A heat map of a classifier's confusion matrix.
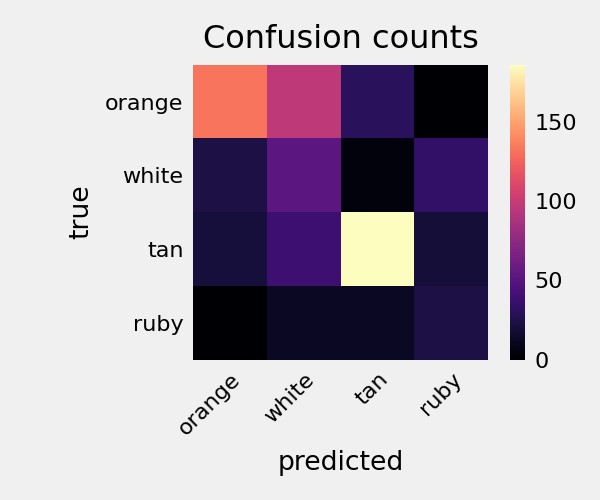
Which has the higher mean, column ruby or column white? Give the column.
white
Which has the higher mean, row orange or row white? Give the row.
orange
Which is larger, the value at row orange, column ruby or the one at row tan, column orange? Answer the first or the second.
the second
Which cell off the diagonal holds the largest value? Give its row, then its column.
orange, white
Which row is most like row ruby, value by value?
white
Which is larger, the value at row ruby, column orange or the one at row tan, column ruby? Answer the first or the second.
the second
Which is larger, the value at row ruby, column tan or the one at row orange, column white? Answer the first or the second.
the second
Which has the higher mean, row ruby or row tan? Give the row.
tan
